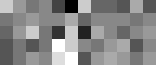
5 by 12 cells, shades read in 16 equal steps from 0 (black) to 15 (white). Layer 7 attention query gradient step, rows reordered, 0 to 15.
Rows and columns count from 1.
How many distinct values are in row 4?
7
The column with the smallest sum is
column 7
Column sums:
35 40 42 38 43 49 33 40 41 38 37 39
